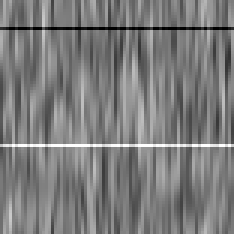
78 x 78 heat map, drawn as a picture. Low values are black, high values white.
The ninth with the highest average is the centre. The distribution is heavy-tailed on both sides. No overall slope runs across the table. Rows 10 and 49 stand out from the rest.
